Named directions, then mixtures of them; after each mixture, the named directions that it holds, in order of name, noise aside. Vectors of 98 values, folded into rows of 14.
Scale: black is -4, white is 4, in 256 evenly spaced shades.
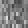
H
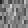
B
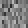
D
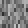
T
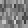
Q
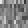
B, Q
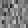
D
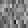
D, Q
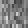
H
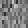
D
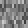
Q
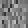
D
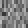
D, T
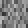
D, T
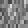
B, T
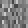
D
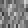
B, T
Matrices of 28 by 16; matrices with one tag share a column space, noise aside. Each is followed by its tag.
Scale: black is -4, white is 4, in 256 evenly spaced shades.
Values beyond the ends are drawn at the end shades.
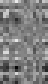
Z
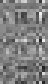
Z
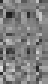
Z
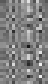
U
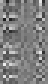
U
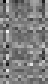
U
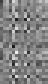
U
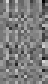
U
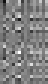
U
